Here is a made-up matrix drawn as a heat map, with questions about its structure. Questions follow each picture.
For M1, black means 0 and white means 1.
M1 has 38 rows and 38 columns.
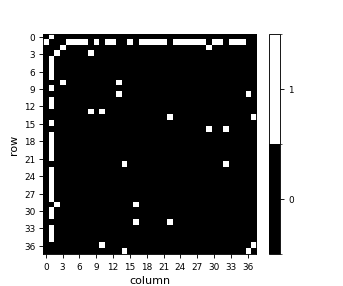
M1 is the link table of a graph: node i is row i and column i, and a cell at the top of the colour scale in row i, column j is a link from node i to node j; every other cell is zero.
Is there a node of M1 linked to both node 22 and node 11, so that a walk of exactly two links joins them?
no
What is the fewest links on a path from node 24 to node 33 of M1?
2
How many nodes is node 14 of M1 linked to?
2
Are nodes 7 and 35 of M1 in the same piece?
yes
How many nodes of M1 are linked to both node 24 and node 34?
1
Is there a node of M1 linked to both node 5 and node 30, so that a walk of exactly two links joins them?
yes
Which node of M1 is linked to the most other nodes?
node 1
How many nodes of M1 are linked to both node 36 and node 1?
0
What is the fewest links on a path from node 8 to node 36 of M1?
3
